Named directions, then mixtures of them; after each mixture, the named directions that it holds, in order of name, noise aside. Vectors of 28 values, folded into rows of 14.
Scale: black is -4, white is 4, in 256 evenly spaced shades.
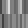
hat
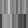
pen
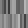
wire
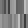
wire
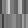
hat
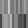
pen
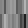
pen, wire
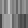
pen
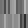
pen, wire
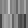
pen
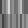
hat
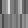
hat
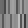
hat, wire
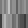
pen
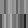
pen, wire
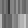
pen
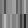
pen, wire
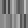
wire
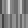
hat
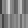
hat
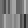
pen, wire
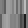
pen, wire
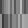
hat, pen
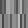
hat, wire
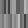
wire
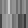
pen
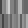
hat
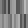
wire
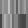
pen
